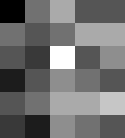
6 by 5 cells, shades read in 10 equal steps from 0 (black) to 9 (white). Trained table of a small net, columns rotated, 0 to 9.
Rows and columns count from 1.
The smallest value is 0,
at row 1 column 1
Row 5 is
3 4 6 6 7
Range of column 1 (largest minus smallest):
4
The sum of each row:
16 23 22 16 26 15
